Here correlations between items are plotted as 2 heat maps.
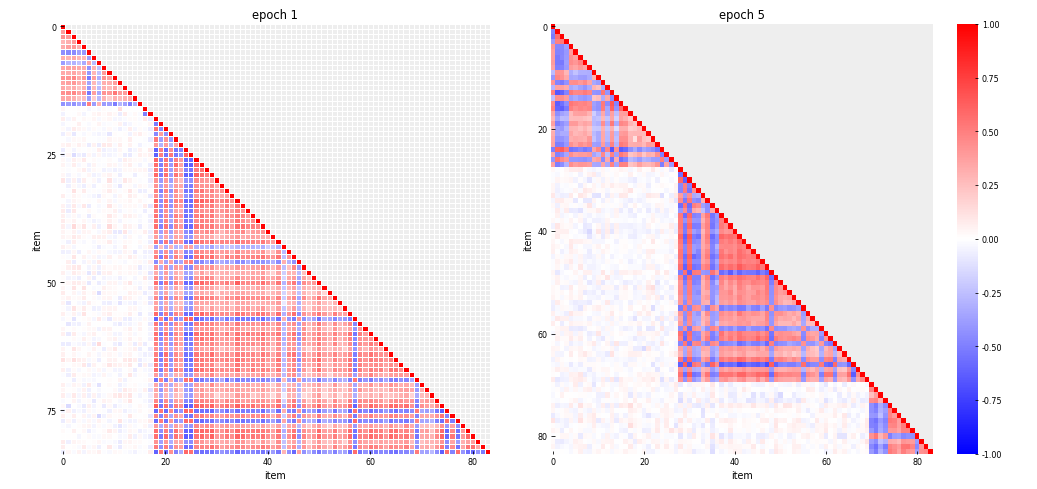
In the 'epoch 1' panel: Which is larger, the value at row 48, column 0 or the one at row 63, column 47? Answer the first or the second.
the second
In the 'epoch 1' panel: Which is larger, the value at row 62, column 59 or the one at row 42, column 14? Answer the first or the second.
the first
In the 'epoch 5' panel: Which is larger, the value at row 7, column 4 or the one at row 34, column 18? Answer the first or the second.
the first
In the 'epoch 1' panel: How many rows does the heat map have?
84
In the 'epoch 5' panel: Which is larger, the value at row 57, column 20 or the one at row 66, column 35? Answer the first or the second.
the second
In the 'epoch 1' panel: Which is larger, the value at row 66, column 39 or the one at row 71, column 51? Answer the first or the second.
the first
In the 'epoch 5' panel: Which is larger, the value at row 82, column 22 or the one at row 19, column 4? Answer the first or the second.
the second
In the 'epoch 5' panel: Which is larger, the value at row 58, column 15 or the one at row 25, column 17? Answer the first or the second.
the second
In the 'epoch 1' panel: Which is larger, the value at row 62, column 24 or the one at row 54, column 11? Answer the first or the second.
the second
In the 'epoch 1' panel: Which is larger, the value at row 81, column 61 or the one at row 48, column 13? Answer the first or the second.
the first
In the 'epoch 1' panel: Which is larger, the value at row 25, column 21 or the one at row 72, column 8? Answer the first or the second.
the first
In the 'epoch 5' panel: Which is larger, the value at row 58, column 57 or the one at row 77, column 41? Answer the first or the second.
the first
